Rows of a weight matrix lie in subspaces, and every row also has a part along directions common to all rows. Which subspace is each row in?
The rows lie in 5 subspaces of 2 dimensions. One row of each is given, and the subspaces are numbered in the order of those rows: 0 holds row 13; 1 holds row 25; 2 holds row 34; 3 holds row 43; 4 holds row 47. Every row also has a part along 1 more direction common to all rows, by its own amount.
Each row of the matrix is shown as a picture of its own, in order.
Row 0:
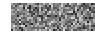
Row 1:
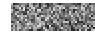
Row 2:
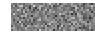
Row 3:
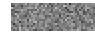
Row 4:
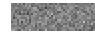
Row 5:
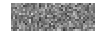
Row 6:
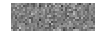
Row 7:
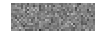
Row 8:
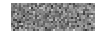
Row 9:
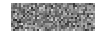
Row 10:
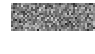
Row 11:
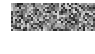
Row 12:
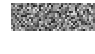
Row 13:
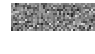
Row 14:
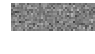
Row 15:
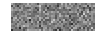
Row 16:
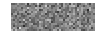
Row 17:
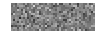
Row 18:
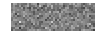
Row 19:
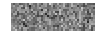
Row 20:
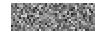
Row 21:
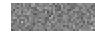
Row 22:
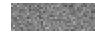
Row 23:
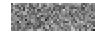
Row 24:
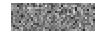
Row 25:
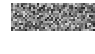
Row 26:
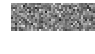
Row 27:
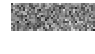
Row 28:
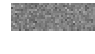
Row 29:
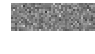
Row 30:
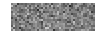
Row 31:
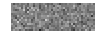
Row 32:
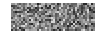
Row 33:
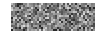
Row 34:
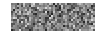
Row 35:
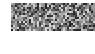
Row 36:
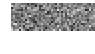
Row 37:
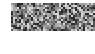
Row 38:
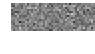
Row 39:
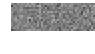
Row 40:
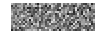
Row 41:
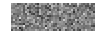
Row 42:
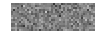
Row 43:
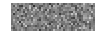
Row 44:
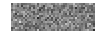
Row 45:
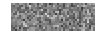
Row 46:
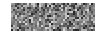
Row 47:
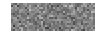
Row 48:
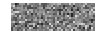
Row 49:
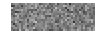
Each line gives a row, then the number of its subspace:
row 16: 3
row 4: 2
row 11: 4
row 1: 1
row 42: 2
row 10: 1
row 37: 4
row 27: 1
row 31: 1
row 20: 3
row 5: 2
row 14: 0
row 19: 3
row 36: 0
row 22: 4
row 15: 4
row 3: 0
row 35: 2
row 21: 2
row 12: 3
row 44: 1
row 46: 2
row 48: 0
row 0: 3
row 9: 1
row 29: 2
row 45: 3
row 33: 4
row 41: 3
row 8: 1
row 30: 4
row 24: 4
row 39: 4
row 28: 0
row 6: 2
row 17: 3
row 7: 1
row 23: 1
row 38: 0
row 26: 2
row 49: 0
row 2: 3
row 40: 4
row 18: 1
